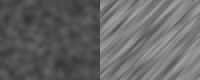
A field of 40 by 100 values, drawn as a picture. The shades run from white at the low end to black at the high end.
The table splits into one row of 2 panels. Panel 1,1: high, blotchy, faint in contrast. Panel 1,2: middling, slanting up to the right.
